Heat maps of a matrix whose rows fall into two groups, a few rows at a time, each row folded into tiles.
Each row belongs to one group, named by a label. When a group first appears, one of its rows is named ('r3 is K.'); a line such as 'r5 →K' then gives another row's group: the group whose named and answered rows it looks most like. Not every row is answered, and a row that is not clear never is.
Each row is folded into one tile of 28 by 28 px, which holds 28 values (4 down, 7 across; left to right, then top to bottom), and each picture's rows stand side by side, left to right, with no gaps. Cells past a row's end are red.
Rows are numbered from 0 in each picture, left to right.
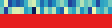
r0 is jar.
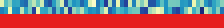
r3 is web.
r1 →jar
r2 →jar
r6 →web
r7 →jar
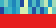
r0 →web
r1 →web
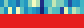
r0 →jar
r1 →web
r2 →jar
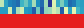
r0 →jar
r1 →web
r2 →jar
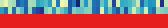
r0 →jar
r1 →web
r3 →web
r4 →web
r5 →web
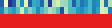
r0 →web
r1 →web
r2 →jar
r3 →web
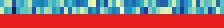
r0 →web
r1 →jar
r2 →jar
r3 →web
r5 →jar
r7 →web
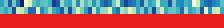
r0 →web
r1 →jar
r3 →jar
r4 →jar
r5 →web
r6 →web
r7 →jar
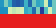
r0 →jar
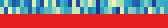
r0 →jar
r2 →web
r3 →web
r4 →jar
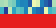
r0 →jar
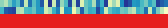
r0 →web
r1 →web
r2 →web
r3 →web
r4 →jar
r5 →jar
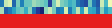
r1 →web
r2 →jar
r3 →web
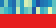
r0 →web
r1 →jar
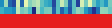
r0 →web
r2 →web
